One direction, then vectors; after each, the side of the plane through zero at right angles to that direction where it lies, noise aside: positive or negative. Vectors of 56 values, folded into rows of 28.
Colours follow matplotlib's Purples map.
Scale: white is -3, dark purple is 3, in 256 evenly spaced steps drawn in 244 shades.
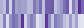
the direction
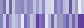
negative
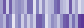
negative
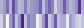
positive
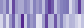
positive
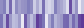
negative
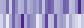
positive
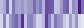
positive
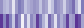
negative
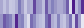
positive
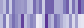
positive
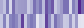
positive
